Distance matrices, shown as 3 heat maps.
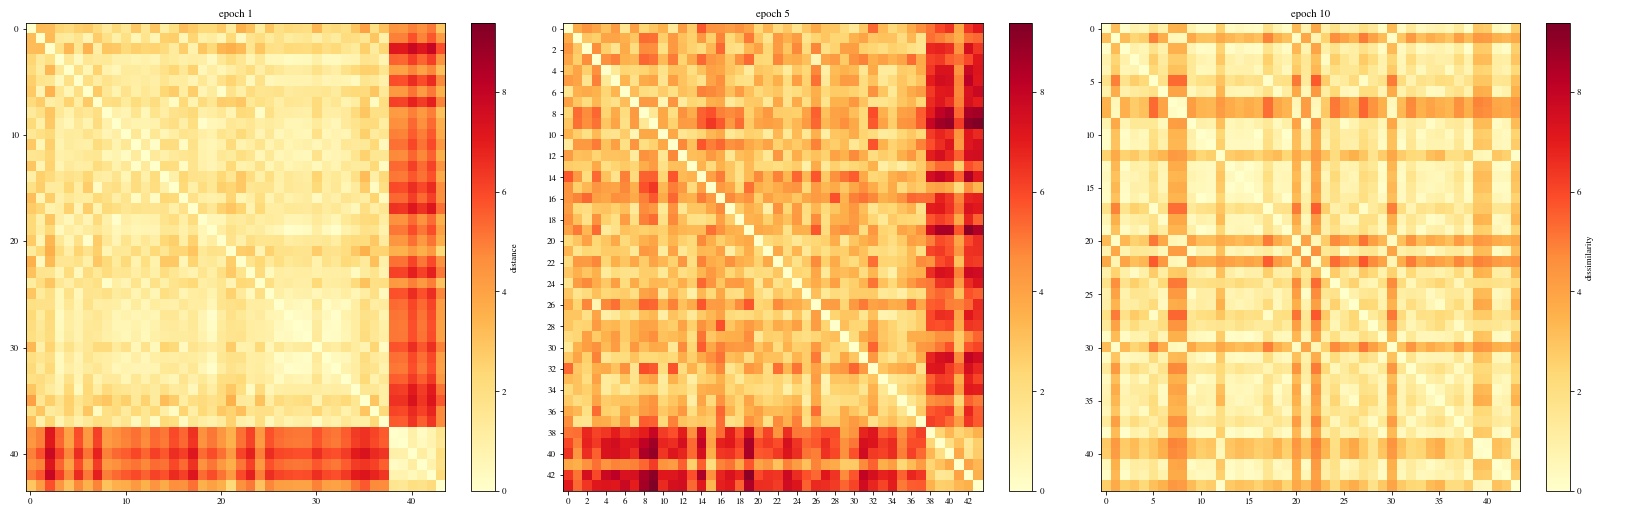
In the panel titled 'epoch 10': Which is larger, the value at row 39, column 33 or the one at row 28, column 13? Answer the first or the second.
the first
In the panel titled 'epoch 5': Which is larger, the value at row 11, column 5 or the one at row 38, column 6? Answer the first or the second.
the second
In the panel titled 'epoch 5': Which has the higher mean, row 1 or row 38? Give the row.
38
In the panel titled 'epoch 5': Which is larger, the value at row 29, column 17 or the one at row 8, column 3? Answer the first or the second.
the second
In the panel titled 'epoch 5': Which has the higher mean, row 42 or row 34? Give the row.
42
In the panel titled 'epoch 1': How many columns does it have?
44
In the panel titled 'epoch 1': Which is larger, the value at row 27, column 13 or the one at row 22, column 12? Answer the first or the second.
the second
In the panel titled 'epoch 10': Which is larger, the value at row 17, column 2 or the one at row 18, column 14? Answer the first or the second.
the first
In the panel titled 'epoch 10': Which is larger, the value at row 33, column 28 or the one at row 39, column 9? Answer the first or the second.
the second
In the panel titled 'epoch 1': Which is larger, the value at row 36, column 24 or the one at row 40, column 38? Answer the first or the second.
the first
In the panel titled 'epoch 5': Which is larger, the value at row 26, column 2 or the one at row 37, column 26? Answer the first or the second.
the first
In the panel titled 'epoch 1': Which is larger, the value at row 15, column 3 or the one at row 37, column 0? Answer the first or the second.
the second
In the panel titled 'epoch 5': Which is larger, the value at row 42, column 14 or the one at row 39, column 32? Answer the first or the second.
the first
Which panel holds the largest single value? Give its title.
epoch 5
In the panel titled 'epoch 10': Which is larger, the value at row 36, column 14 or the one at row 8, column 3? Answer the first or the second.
the second
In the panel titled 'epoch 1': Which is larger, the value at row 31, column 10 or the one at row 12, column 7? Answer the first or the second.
the second
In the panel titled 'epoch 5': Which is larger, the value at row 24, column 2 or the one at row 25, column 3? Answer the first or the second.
the first
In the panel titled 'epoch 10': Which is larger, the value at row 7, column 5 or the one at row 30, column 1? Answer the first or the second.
the first
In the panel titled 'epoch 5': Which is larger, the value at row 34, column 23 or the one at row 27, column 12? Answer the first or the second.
the second
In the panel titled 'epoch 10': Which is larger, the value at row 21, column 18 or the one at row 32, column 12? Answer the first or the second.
the second
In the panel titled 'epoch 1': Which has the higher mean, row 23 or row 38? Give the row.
38
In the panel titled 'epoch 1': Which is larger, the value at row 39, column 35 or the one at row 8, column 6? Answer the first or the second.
the first
